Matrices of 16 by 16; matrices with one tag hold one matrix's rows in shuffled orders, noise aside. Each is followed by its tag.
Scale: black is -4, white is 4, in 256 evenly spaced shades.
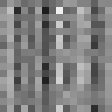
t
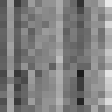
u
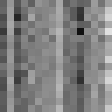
u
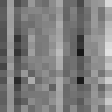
u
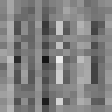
t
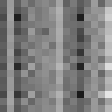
u
